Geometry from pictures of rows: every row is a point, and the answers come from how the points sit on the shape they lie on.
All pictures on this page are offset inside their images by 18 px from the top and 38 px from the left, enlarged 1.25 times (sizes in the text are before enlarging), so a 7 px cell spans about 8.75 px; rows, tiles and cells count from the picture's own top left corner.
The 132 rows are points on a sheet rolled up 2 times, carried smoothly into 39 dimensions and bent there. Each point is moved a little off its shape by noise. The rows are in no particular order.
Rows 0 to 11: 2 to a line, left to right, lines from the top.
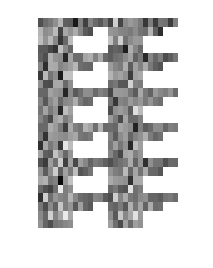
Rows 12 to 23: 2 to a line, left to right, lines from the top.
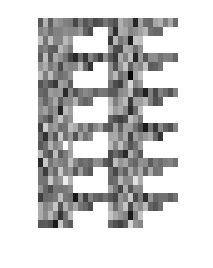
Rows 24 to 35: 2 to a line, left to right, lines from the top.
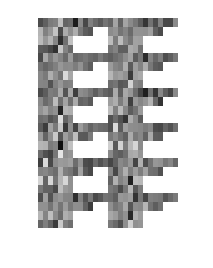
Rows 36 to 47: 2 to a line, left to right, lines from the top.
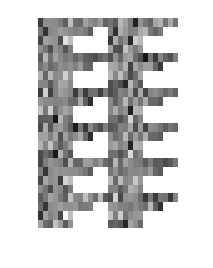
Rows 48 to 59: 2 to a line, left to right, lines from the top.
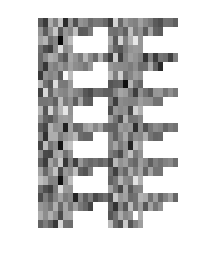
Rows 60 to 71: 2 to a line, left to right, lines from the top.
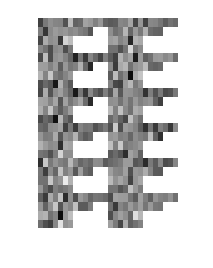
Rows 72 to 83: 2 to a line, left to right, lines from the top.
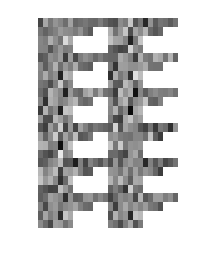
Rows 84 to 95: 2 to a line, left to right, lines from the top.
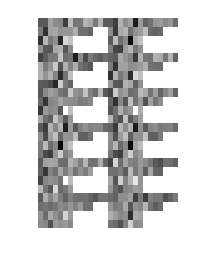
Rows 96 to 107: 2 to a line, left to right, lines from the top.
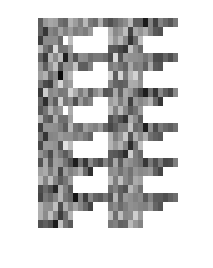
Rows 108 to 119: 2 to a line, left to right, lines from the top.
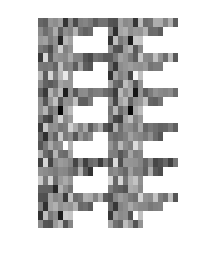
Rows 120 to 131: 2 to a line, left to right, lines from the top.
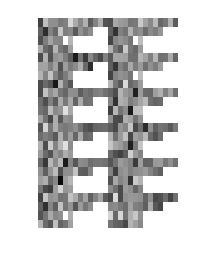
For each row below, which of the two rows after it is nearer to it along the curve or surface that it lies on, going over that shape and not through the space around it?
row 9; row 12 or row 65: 65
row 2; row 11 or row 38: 11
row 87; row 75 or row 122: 75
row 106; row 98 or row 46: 98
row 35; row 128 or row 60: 60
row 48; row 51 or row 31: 51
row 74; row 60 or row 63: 60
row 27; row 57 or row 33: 33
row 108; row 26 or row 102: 102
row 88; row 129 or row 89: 89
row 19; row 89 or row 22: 22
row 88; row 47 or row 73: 73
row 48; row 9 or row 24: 24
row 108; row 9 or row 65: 9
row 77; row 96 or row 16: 96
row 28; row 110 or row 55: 55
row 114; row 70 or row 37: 37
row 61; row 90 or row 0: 0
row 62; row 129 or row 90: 90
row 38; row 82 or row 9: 9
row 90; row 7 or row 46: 46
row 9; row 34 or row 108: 108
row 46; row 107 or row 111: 111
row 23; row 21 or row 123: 123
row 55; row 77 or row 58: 58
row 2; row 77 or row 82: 77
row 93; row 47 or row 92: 47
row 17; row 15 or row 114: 15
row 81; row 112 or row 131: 131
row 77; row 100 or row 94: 100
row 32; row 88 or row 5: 5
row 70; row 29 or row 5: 29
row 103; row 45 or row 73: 73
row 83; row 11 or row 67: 11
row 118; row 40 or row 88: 88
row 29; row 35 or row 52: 52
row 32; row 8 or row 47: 47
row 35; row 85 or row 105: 105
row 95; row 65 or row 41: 41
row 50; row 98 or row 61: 98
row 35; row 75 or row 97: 97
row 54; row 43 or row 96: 96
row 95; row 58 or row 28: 28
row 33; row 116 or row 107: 107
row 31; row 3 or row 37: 3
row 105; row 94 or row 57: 94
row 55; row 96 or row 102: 102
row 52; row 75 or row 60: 60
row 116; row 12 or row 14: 14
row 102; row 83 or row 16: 83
